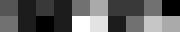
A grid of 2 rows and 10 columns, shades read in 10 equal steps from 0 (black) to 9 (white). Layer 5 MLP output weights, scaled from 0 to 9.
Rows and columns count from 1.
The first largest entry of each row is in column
6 5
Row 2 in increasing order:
0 1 1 1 4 4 6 7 8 9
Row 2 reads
4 1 0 1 9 8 1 4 7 6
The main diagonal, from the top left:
3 1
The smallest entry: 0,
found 2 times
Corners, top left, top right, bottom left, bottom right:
3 0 4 6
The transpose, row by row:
3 4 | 1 1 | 2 0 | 1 1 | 4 9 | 6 8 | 2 1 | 2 4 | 4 7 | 0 6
